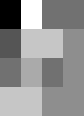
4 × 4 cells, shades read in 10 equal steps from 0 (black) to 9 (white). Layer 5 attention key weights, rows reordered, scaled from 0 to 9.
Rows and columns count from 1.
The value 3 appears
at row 2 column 1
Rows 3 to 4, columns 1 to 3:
4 6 4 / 7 7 5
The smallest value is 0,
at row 1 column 1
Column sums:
14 29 20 19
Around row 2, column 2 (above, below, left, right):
9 6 3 7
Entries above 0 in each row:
3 4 4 4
